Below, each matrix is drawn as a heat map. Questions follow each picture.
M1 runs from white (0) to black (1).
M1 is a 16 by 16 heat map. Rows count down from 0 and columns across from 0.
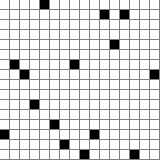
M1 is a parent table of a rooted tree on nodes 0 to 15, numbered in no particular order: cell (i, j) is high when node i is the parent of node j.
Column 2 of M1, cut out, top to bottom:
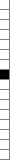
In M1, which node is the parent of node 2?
7
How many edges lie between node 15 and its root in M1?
3
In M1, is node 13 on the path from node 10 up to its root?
no
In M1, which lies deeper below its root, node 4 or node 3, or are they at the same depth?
node 4
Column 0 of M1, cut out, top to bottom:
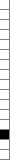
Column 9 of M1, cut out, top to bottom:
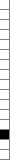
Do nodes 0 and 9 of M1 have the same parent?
yes
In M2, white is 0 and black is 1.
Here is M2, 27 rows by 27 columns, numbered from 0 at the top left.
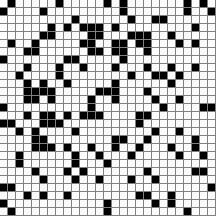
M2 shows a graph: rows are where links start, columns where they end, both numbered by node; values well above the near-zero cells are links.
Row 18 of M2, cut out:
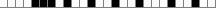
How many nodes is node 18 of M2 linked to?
9
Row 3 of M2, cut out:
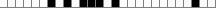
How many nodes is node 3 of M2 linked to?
7
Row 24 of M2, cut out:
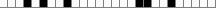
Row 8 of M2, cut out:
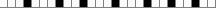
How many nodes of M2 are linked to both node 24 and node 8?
3
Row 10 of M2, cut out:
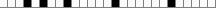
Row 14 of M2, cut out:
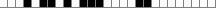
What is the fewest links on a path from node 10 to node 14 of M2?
1
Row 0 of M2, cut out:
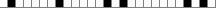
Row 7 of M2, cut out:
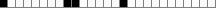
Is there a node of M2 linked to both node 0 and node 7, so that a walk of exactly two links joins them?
yes
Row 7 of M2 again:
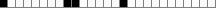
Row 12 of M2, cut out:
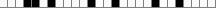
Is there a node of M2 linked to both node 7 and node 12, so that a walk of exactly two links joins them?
no
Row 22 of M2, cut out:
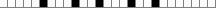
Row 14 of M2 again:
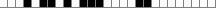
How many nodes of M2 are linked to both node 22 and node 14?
2
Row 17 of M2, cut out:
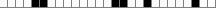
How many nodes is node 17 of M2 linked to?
6
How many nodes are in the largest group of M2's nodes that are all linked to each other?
5
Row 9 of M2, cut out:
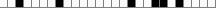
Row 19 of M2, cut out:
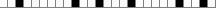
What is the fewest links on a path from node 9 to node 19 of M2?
1
